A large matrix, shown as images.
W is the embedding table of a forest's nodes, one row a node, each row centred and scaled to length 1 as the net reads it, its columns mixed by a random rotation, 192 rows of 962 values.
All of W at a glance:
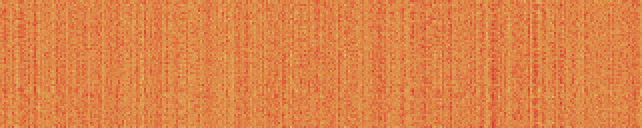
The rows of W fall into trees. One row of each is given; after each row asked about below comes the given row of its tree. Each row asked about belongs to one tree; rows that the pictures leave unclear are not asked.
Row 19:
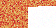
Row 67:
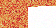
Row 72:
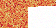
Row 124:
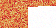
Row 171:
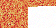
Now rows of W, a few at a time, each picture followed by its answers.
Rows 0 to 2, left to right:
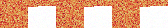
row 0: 19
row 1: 19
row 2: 72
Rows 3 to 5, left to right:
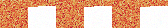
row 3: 72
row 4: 19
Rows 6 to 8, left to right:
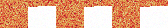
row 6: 124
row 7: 124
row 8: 124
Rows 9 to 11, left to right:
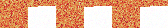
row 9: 72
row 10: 124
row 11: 19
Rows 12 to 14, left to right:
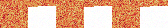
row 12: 171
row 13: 124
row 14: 67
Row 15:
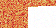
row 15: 67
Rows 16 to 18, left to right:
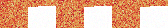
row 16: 19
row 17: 171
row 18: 19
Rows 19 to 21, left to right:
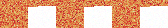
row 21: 171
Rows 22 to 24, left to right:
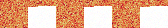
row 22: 19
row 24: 124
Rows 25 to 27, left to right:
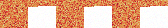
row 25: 171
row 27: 19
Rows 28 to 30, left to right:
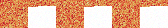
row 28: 19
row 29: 19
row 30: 171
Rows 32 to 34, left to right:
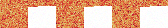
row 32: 124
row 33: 124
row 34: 67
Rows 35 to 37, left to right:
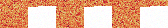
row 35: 124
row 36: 67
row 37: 19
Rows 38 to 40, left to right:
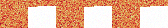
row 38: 124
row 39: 19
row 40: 19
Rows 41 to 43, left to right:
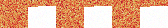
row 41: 67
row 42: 19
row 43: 124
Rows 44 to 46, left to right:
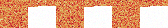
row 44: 67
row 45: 19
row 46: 19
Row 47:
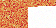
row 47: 72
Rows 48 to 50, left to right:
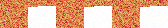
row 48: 67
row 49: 19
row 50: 67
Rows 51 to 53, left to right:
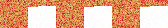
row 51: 67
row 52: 19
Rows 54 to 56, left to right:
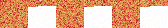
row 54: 19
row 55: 67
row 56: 19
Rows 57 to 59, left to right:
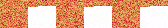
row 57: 124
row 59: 19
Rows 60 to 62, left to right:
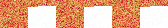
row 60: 67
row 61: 171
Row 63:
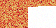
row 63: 19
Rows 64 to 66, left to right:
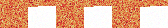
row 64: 124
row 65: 72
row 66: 19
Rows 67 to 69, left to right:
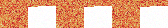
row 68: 67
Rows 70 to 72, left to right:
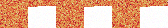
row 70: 124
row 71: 19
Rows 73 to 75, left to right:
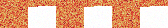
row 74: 67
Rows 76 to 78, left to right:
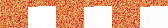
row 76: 124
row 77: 72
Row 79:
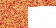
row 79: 124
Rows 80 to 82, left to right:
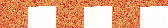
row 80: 19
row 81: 124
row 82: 124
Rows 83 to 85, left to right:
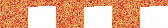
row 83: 124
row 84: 19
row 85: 124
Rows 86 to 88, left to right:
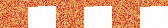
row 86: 124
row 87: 171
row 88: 19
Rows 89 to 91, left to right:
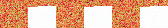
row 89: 171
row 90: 124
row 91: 67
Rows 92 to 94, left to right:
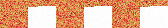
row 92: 124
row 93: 124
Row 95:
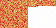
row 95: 19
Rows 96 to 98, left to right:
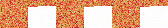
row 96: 124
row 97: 124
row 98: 67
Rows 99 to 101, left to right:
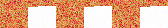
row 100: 124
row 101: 67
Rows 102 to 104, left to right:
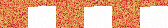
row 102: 67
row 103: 19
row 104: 124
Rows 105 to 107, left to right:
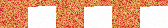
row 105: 19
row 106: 124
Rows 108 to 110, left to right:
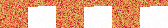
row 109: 19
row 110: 67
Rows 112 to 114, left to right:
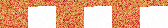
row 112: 124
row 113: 67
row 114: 72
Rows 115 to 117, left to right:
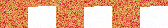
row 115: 19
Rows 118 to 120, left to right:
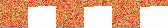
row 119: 67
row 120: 124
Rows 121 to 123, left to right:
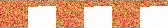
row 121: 19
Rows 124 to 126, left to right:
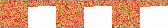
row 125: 124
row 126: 171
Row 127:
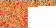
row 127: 72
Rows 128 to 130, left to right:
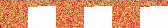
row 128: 171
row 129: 19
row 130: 124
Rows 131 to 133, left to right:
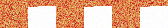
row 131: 124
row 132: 124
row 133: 19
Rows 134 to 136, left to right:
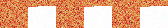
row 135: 19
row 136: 19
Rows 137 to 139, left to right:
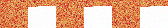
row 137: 19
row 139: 19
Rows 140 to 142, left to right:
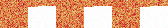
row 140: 67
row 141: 72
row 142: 67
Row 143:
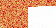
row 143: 67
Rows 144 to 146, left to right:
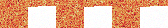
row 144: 67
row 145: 171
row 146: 67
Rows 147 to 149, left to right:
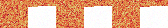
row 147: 171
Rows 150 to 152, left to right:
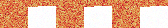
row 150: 171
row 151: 67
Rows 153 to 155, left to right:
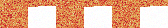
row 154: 124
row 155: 19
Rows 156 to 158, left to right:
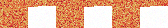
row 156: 67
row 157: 19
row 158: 124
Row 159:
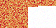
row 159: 19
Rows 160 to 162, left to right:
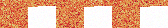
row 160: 72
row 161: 67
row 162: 19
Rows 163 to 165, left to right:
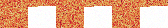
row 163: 124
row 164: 19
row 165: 72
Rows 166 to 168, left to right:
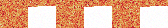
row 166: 67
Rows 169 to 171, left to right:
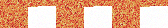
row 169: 67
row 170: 124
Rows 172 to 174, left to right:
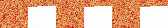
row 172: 171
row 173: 124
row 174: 124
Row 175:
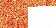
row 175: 67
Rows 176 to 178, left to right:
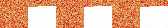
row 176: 19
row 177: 67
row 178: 124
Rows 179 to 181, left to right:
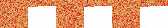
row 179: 19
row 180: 67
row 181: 124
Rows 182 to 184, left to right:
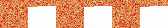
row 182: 171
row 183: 171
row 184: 67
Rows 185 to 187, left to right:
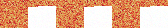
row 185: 19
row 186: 67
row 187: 124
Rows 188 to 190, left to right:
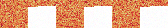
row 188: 72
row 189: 124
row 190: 124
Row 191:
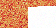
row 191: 124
